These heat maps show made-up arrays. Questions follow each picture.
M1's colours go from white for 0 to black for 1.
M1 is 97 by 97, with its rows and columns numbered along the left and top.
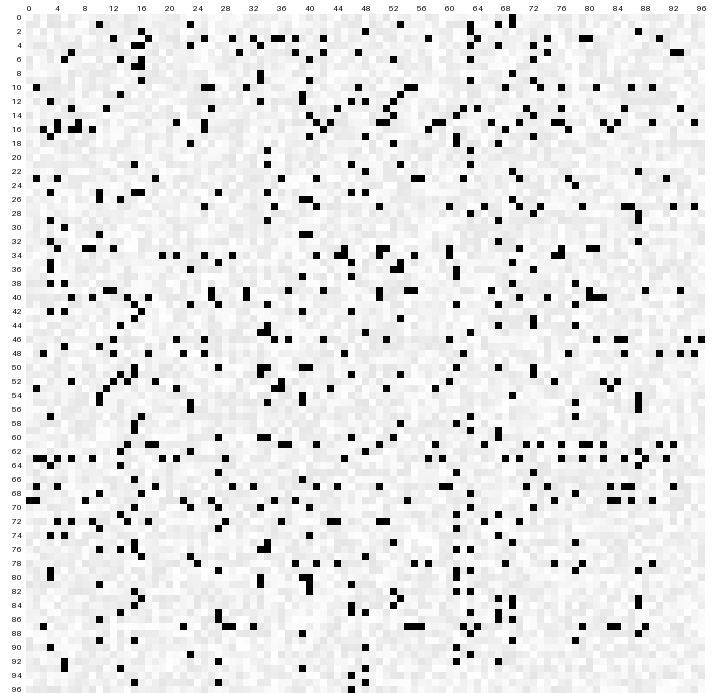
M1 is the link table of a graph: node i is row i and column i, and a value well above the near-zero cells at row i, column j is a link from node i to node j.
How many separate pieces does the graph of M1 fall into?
3
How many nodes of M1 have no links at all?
2
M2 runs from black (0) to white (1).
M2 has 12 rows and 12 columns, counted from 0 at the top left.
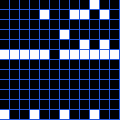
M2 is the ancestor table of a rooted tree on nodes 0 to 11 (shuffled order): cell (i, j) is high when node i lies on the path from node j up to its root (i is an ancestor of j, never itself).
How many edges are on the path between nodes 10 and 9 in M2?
6
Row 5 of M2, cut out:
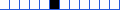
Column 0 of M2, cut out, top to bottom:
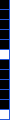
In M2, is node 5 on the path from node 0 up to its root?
yes
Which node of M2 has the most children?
5
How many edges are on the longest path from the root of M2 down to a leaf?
3
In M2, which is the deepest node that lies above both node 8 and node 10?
4
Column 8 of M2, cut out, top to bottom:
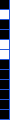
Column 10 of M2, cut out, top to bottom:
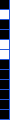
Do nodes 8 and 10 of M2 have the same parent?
yes
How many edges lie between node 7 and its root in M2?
2
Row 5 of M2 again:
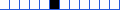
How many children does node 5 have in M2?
3
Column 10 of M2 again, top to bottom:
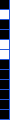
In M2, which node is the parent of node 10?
4
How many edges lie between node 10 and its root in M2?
3
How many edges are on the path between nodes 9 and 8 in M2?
6
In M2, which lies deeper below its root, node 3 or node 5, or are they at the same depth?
node 3
